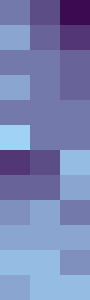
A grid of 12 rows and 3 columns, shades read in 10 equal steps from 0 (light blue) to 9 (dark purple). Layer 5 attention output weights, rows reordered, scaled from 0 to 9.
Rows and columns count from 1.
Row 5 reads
4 4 4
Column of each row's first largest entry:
3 3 3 3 1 2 1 1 3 1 3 1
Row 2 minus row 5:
-2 1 3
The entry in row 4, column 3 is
5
